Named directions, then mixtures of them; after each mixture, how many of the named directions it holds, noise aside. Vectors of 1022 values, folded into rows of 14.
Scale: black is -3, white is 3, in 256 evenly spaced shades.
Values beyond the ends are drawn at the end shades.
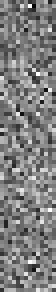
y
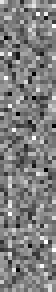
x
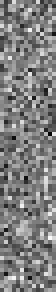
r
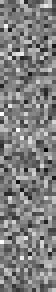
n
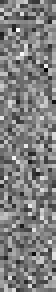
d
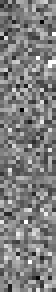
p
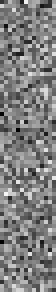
one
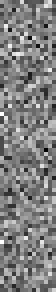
one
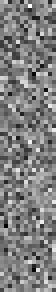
two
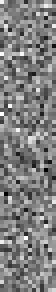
two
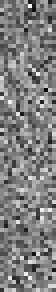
two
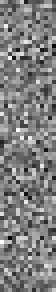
one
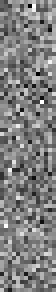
two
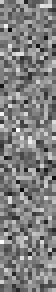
one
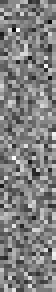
one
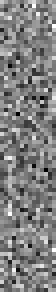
two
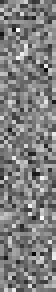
one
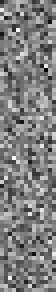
one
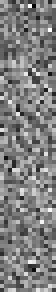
one
